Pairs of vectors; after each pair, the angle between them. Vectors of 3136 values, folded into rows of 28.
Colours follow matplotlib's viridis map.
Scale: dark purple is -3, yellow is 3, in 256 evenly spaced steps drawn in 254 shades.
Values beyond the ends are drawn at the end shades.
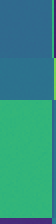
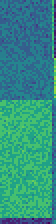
nearly parallel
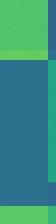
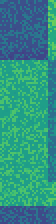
nearly opposite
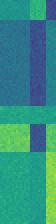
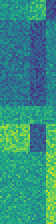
nearly parallel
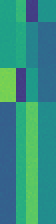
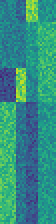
nearly opposite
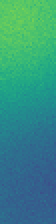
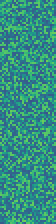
orthogonal
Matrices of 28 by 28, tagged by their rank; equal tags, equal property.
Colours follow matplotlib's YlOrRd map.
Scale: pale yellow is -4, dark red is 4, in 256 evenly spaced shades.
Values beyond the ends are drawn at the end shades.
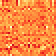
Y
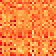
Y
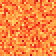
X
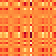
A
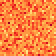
X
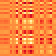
A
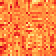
Y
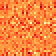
Y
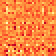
Y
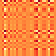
A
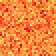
X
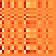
A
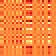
A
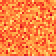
X
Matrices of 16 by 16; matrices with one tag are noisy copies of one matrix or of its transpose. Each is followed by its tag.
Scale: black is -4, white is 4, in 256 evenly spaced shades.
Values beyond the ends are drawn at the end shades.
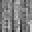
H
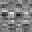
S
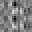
S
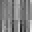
H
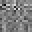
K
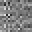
K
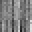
H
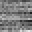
H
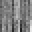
H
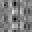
S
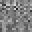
K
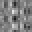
S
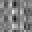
S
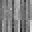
H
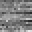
H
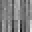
H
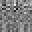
K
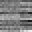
H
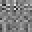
K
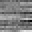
H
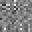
K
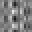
S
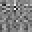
K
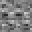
S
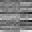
H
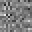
K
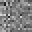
K
